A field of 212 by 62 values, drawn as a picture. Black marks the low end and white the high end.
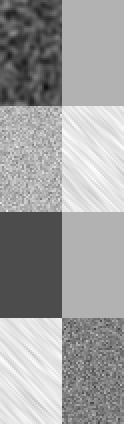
The table splits into 4 rows of 2 panels. Panel 1,1: low, blotchy. Panel 1,2: high, flat. Panel 2,1: high, fine-grained. Panel 2,2: very high, slanting down to the right, faint in contrast. Panel 3,1: low, flat. Panel 3,2: high, flat. Panel 4,1: very high, slanting down to the right, faint in contrast. Panel 4,2: middling, fine-grained.
